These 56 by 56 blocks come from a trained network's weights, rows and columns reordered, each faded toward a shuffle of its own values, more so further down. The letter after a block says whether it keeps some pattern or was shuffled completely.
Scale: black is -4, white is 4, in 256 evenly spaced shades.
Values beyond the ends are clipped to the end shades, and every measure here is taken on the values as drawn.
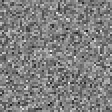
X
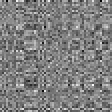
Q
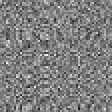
Q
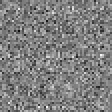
Q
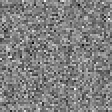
X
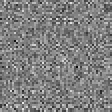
Q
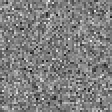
X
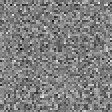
Q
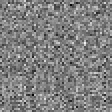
Q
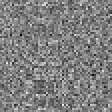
Q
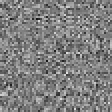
Q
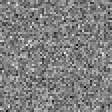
X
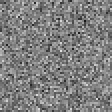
X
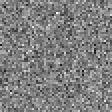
X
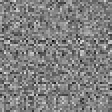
Q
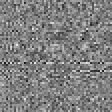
Q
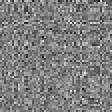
Q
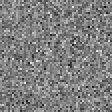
X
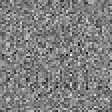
Q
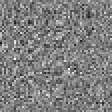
Q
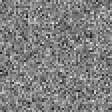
X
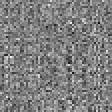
Q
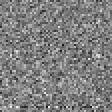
Q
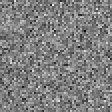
X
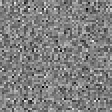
Q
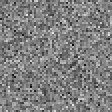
X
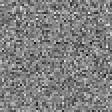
Q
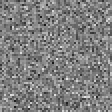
X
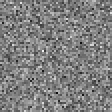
X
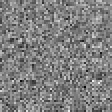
Q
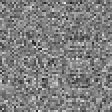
Q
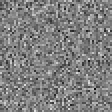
Q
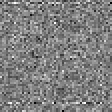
Q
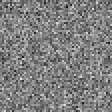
X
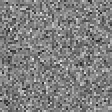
X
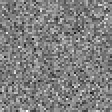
X
